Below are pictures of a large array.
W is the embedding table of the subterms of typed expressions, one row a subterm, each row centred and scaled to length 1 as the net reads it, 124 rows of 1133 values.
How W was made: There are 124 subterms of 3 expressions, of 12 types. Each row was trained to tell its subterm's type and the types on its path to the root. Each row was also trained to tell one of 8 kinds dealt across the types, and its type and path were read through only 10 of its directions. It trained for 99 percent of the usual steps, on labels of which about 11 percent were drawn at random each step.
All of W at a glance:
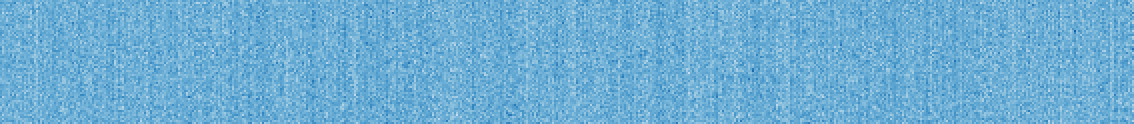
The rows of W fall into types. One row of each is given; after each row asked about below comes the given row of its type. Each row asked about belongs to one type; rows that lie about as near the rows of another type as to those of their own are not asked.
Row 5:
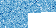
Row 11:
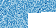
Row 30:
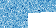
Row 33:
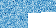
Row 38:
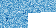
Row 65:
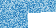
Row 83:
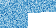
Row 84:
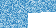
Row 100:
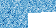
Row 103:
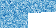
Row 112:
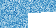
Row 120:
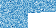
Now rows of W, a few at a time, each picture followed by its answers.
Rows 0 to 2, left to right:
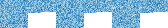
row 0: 112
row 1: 38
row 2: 112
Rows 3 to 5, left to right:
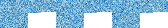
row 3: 100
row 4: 30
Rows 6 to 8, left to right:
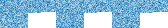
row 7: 83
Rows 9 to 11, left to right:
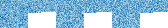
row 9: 65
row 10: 112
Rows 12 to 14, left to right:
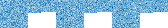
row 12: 112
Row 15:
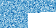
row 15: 5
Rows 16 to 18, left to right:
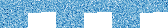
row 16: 11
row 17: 11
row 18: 83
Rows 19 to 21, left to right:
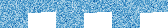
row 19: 112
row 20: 83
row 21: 100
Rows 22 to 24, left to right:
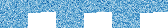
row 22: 120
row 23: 112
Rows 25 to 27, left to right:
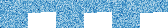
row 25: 5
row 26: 112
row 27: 100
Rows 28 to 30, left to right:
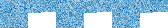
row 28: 83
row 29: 65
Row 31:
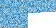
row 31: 30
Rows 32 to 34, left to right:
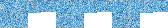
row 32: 30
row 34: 33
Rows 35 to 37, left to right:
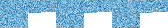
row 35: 11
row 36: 30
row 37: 83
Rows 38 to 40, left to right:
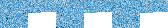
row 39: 83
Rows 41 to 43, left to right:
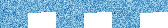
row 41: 100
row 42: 33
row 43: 100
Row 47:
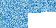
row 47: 65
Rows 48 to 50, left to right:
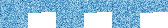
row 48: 84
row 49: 84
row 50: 11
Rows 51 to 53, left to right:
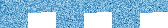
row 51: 84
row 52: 65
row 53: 38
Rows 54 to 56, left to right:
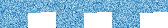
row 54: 5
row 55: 11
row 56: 83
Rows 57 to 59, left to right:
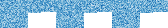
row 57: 112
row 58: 83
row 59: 38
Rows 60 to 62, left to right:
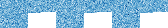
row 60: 120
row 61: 120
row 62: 112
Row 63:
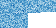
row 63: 100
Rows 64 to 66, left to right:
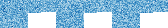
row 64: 11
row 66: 100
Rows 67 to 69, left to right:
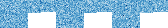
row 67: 5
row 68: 38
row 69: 33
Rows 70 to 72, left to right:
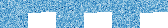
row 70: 33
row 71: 33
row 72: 11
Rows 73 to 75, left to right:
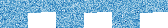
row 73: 5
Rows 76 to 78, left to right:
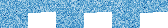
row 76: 65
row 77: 100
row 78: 120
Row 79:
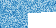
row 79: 100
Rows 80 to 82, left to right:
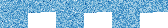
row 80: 120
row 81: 100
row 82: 30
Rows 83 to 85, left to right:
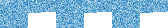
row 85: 5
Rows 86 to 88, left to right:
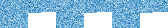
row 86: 11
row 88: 83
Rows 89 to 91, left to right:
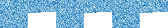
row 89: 5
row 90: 30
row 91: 5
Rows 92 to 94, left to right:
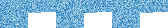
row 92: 11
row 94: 112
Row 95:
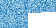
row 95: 83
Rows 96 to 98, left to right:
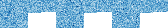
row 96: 33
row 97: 120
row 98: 100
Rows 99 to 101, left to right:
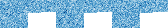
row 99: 11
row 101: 65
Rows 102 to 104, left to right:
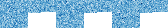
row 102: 30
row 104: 38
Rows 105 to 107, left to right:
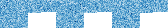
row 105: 84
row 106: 11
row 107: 65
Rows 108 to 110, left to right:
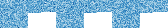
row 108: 11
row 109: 120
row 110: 120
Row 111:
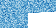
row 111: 83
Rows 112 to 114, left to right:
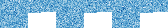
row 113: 30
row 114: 112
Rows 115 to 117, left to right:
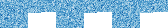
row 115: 33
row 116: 100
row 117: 33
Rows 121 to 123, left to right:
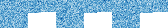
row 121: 5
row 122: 30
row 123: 120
